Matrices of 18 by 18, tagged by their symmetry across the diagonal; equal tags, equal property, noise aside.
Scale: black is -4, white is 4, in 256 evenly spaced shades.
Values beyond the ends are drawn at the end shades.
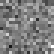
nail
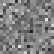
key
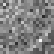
key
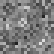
key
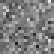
nail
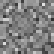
key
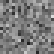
nail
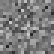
key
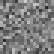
nail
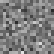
nail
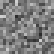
key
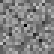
key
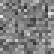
nail
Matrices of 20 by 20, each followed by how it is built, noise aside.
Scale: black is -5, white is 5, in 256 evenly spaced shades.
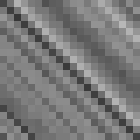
Toeplitz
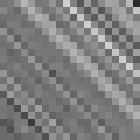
Toeplitz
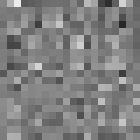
low rank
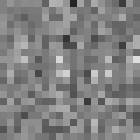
low rank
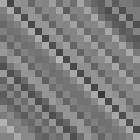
Toeplitz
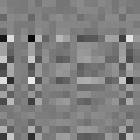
low rank
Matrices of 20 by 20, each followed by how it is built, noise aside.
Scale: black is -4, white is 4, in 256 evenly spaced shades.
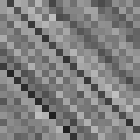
Toeplitz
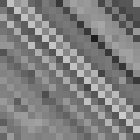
Toeplitz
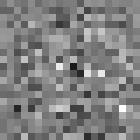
low rank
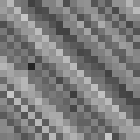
Toeplitz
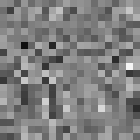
low rank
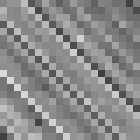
Toeplitz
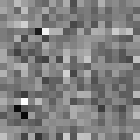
low rank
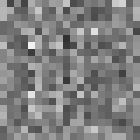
low rank
